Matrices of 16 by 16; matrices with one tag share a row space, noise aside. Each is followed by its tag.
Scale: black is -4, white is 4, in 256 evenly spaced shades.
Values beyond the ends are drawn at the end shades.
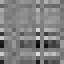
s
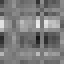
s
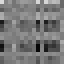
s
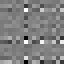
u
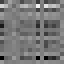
s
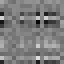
s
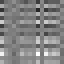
s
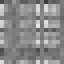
s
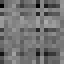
s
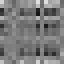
s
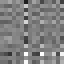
u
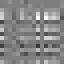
s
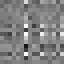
u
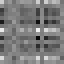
s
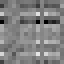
s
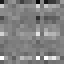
s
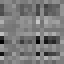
s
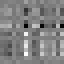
u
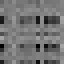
s
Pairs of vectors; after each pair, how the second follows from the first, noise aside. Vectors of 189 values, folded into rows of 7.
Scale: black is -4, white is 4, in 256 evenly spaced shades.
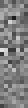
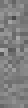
shrunk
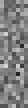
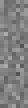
shrunk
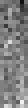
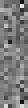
sign-scrambled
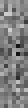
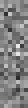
sign-scrambled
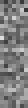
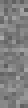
shrunk
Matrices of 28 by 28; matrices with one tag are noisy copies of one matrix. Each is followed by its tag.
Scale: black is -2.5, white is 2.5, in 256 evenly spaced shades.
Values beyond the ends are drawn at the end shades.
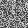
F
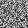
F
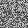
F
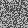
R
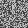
F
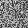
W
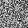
W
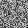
F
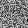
R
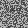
R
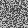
R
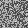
W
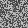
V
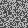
F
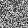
V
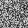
W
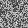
V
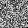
V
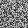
F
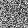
R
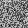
W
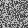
W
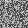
W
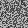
R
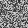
V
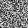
V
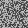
W
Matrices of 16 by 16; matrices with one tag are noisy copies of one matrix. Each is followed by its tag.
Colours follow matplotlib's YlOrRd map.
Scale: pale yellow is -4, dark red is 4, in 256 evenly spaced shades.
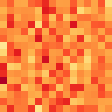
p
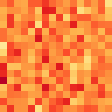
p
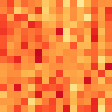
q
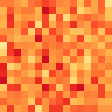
p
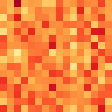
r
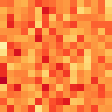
p
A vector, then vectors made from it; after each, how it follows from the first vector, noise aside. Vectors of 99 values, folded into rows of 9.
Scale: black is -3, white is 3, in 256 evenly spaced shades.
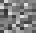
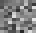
wrapped around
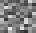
wrapped around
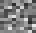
reversed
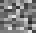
reversed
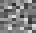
reversed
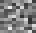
reversed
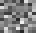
wrapped around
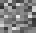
wrapped around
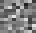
reversed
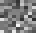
wrapped around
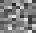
reversed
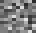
reversed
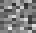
reversed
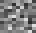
reversed
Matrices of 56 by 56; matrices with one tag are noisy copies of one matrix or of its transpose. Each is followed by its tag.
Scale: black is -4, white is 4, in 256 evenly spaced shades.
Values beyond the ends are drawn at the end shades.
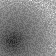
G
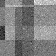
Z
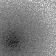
G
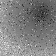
G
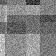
Z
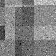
Z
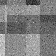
Z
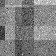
Z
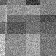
Z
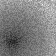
G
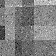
Z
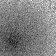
G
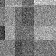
Z
